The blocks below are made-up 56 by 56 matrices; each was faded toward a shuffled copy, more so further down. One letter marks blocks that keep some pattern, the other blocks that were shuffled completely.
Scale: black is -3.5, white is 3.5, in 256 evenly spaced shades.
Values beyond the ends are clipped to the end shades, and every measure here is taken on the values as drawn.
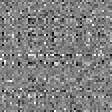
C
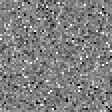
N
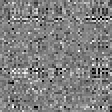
C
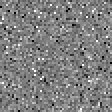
N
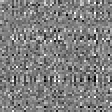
C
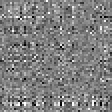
C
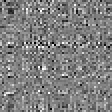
C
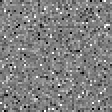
N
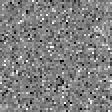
N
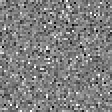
N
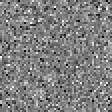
N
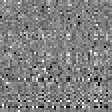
C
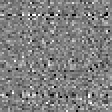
C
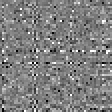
C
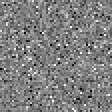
N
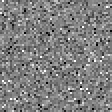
N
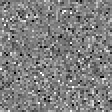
N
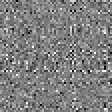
C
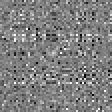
C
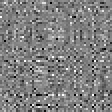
C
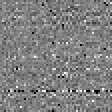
C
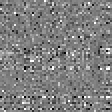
C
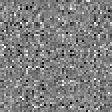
C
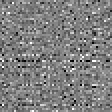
C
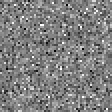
N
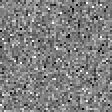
N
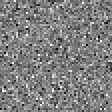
N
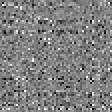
C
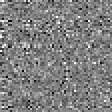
C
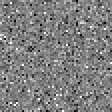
N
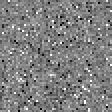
N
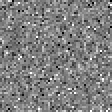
N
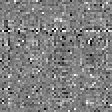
C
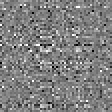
C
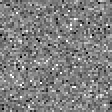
N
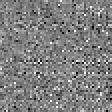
C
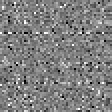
C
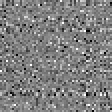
C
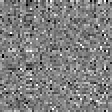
C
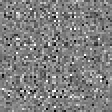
C
